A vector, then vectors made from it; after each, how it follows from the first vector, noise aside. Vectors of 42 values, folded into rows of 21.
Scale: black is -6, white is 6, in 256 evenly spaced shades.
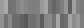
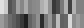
scaled up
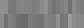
shrunk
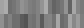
copied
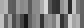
scaled up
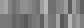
copied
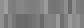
shrunk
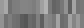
copied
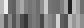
scaled up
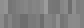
shrunk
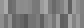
copied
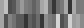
scaled up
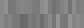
shrunk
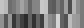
scaled up
